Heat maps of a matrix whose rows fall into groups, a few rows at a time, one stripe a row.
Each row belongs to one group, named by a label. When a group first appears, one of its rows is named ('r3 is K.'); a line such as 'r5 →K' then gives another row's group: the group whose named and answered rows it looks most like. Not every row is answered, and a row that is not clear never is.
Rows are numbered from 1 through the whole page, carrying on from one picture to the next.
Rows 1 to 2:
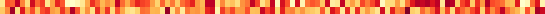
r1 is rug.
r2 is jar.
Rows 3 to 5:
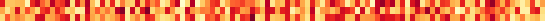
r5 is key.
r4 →rug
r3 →key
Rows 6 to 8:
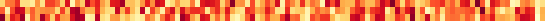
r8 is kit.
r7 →kit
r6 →key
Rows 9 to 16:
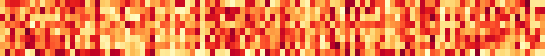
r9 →kit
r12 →kit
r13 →jar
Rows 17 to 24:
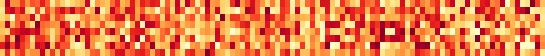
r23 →rug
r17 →rug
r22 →key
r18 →kit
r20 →key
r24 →rug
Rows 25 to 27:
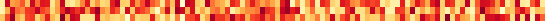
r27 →jar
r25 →rug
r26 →kit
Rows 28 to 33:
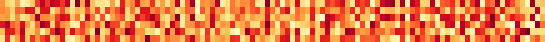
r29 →rug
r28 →key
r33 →rug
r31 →rug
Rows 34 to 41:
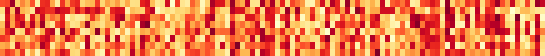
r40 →rug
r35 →key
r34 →jar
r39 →rug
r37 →rug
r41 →rug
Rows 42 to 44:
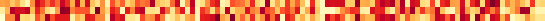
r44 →key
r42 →key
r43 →kit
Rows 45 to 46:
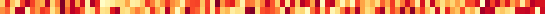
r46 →kit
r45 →jar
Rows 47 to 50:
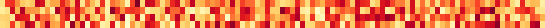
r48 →kit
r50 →jar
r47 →key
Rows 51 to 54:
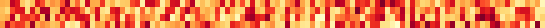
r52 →kit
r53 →kit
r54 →rug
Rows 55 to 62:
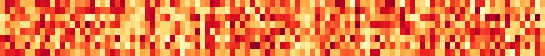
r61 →jar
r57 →jar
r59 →jar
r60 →rug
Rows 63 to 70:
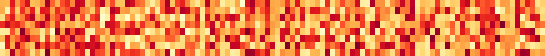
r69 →key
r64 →kit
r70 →kit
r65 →jar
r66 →rug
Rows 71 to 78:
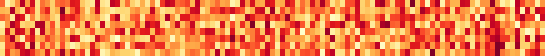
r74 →key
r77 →rug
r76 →jar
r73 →kit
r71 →kit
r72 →jar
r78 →jar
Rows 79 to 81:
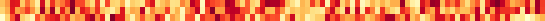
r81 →key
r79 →jar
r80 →jar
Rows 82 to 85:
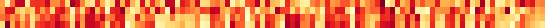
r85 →key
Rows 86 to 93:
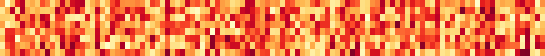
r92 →jar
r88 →rug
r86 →kit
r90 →kit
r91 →jar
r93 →kit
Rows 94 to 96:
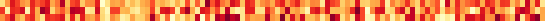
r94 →jar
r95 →kit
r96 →jar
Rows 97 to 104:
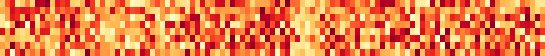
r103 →jar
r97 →key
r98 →kit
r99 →jar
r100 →kit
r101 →jar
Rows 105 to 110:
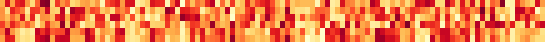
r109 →key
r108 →jar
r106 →kit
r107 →kit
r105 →rug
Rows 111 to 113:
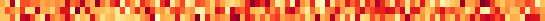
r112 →key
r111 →kit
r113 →jar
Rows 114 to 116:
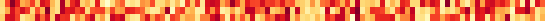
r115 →kit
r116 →key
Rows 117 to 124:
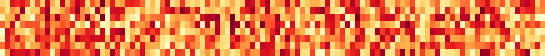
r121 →key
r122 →key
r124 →kit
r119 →key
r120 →jar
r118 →kit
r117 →kit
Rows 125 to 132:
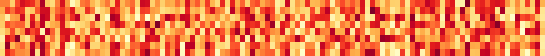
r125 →rug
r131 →rug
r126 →rug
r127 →kit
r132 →rug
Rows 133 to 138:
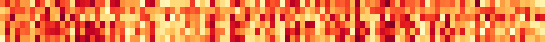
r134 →kit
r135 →jar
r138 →key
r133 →key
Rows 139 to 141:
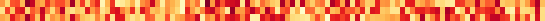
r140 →rug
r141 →jar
